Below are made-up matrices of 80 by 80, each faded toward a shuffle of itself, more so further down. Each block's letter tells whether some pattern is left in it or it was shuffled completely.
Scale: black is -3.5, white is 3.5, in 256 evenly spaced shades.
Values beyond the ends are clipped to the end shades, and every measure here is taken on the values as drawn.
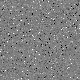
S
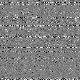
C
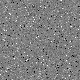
S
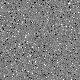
S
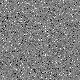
S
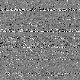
C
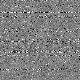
C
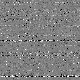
C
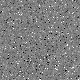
S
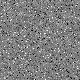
S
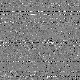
C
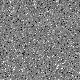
S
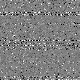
C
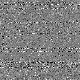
C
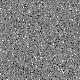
S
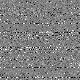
C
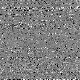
C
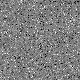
S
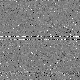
C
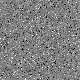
S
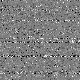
C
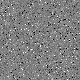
S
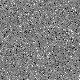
S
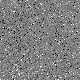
S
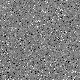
S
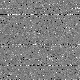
C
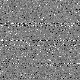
C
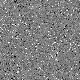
S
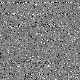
C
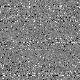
C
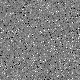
S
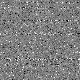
C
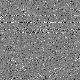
C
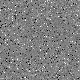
S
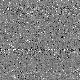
C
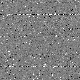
C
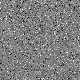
S
